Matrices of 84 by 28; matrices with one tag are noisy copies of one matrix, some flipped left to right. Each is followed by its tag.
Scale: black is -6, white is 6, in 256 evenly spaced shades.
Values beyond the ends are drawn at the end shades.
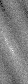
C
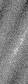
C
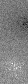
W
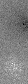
W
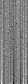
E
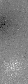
W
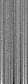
E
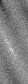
C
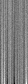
E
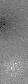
W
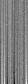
E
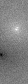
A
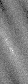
C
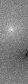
A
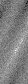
C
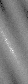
C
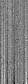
E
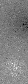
W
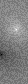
A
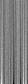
E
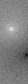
A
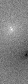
A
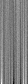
E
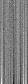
E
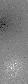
W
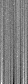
E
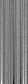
E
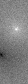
A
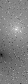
A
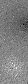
W
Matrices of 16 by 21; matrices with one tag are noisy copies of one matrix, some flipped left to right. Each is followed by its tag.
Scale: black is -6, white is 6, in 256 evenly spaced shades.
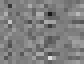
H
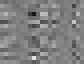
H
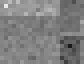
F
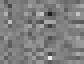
H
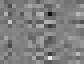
H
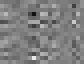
H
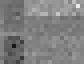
F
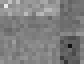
F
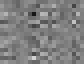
H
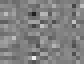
H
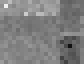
F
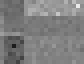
F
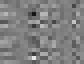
H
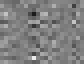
H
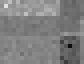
F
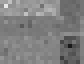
F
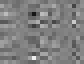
H
